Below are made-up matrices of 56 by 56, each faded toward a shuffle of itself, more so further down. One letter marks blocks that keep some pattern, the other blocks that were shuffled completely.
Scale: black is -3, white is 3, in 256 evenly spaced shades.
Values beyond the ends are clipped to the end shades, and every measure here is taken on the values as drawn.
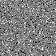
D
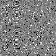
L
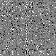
L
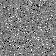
D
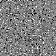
L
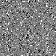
L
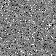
D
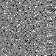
L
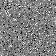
D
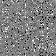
L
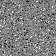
D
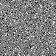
D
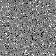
L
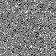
L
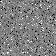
D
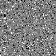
L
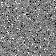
D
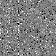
L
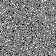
D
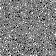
D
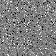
L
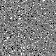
L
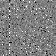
L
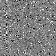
L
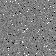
D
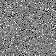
L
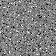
D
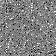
L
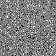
L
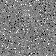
D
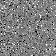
L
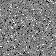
D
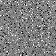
L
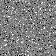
D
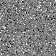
D
